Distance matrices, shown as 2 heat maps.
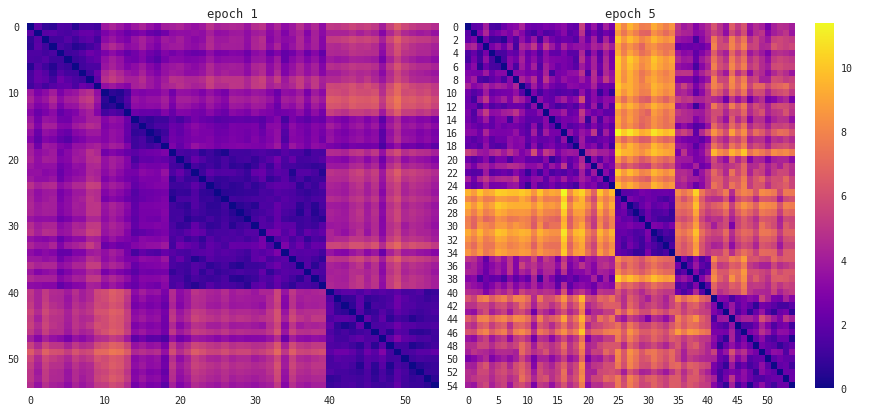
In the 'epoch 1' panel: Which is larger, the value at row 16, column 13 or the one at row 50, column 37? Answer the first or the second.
the second
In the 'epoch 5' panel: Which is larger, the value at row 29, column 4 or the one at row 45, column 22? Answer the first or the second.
the first
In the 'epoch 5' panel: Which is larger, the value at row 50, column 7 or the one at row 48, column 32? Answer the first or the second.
the second
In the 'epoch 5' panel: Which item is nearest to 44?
41
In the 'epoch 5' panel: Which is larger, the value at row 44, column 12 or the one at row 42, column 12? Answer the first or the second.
the first
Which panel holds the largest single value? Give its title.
epoch 5
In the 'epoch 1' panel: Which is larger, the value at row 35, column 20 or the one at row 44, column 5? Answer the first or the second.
the second
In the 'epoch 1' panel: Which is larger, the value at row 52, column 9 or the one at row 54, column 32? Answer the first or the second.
the first
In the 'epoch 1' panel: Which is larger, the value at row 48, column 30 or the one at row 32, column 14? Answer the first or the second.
the first
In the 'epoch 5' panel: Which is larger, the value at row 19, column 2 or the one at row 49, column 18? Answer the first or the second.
the second
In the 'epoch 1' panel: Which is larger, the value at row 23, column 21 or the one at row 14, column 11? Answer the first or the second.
the second
